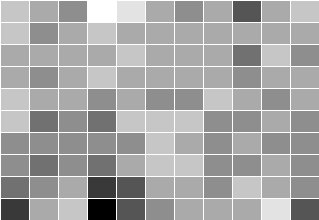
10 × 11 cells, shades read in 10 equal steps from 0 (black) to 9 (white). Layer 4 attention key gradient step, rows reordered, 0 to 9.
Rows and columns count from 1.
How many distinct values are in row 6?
4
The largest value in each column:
7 6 7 9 8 7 7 7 7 8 7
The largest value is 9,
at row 1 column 4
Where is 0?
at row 10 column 4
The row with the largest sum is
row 1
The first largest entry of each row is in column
4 1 5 4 1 1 6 6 9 10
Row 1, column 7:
5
